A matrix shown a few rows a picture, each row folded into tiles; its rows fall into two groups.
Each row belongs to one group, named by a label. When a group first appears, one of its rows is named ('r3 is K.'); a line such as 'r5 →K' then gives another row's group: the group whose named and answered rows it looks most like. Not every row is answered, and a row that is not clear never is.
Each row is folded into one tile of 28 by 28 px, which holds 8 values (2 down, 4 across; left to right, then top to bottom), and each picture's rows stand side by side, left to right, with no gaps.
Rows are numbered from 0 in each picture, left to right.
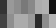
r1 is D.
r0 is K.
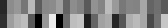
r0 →K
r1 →D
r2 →K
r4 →K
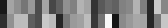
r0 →K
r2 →K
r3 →D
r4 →K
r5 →D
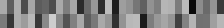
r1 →D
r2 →D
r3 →K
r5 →K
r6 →D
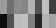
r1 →D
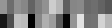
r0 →K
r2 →D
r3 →K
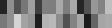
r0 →K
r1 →D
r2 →D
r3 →K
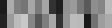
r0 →K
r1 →D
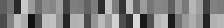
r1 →K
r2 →D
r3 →K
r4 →D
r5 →K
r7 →D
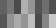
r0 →K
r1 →D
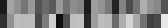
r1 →D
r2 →K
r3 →K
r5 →D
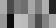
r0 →D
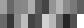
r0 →D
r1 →K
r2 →D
